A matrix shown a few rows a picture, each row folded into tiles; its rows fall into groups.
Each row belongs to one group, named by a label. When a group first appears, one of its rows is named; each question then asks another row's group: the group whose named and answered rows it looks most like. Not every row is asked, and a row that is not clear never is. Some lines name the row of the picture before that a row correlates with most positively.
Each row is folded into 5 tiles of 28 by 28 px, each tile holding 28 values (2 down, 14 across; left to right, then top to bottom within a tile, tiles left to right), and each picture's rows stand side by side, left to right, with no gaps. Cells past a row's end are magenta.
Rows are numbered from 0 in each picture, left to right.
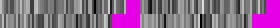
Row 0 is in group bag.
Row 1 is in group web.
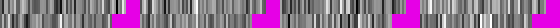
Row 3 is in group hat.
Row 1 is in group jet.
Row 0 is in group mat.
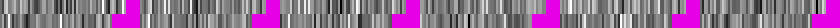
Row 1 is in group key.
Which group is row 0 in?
mat
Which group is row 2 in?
key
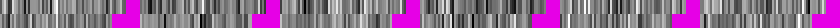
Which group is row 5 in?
mat
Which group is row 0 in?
jet
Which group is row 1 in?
web
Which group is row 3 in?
bag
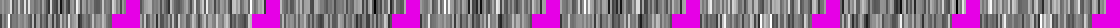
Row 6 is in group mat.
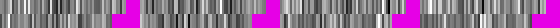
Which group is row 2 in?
mat
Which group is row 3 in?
hat
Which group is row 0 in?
key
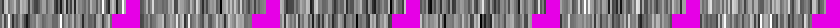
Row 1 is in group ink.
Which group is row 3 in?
web
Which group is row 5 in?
hat
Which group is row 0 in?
mat
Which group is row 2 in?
bag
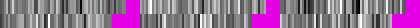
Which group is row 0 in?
ink
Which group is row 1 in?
hat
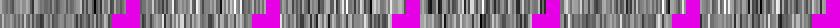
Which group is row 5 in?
key
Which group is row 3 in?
web
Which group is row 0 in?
bag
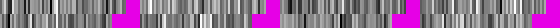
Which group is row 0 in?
jet
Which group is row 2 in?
web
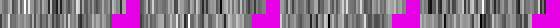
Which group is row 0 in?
key
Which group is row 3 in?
web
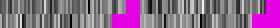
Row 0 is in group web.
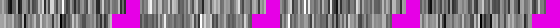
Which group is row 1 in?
hat
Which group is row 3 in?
web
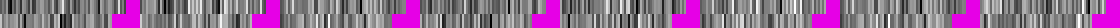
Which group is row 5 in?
ink
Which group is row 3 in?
web
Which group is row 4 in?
jet
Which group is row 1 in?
jet
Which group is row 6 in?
ink
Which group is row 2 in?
ink
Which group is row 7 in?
mat
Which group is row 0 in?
web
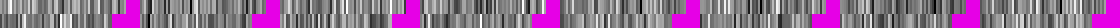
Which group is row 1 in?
jet
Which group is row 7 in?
ink
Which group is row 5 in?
key
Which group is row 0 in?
hat
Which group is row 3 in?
mat
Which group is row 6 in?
bag
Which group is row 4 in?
ink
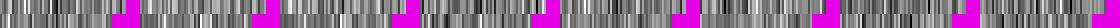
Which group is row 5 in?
jet
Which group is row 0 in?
key
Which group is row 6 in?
web
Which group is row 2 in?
hat
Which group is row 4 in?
key
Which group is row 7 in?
bag
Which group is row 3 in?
mat
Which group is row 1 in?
hat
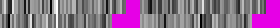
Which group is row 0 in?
jet
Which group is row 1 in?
web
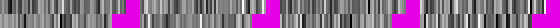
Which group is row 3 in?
bag
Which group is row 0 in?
web
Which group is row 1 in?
mat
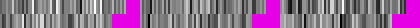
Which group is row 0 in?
ink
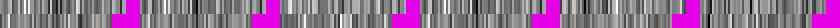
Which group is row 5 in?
jet
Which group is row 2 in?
hat
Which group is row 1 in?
key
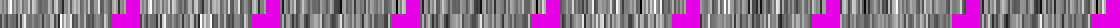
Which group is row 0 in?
hat
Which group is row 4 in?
ink
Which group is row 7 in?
mat
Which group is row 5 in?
key
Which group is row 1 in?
hat
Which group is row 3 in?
mat
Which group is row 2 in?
mat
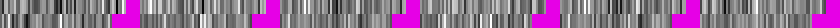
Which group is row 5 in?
jet
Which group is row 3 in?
hat
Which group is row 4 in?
key
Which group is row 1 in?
hat
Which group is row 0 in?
mat
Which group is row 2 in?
key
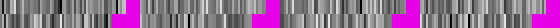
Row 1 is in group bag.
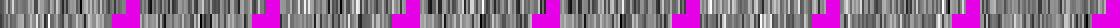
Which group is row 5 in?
hat
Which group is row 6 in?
mat
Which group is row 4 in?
web
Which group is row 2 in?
key
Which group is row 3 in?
web
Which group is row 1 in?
web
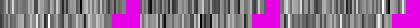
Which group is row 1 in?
web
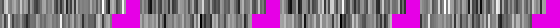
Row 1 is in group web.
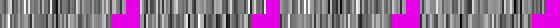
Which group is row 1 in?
bag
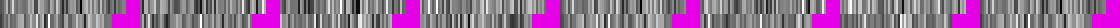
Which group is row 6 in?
hat
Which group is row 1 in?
mat
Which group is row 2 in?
jet
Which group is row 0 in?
ink
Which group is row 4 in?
ink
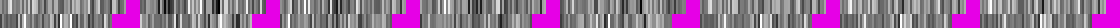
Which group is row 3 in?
key
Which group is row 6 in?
hat
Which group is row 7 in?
hat
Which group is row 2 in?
key
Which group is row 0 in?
hat
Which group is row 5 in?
hat
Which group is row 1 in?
jet
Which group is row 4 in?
ink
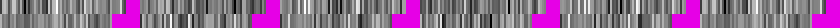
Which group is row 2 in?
key
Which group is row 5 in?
jet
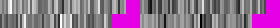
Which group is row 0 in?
hat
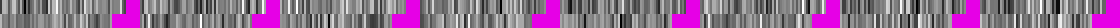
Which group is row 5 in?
mat
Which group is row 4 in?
web
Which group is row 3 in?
ink
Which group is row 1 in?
mat
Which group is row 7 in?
jet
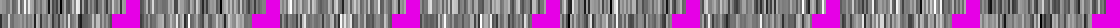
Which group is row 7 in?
web
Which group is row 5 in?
mat
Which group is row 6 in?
ink
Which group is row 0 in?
key
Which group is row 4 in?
jet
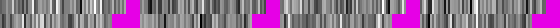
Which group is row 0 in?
ink
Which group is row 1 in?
web
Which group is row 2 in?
mat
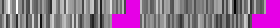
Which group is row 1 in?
bag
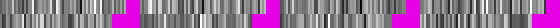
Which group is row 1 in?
hat
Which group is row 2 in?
ink
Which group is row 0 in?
ink
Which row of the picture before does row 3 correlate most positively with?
0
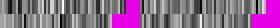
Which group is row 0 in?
web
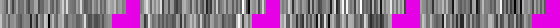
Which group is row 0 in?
bag
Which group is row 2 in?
bag
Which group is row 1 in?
mat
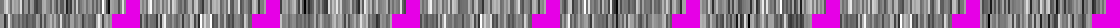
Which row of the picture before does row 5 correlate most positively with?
2
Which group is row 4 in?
key
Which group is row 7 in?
jet
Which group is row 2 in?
jet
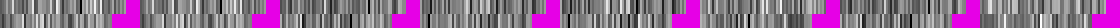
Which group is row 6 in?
web
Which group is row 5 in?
bag
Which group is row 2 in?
web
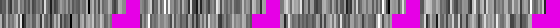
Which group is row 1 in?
key
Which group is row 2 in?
mat
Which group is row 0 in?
web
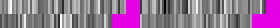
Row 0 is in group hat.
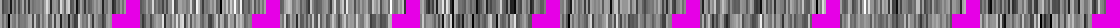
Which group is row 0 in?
jet
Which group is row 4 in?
jet
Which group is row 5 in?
mat
